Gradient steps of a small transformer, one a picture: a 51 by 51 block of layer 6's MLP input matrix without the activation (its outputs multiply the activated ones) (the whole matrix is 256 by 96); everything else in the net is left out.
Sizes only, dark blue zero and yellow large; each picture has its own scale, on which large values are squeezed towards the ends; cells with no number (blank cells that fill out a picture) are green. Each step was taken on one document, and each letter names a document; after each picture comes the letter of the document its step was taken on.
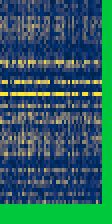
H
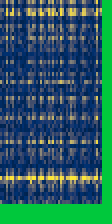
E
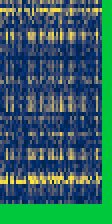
E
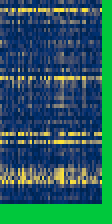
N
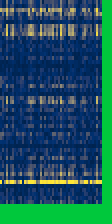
E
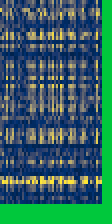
E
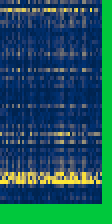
N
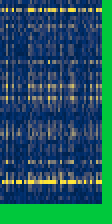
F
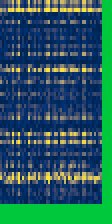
N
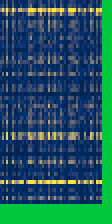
F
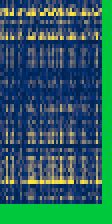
E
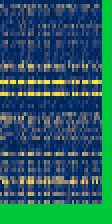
H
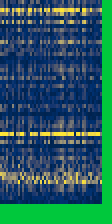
N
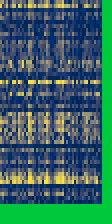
H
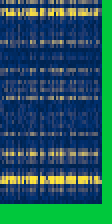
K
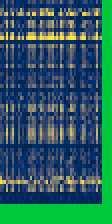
E
